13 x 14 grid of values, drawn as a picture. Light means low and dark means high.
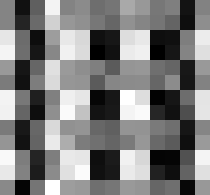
Stripes: upright, repeating 3 times. Average level on the scale: 50%. Histogram: flat. Slope: none.
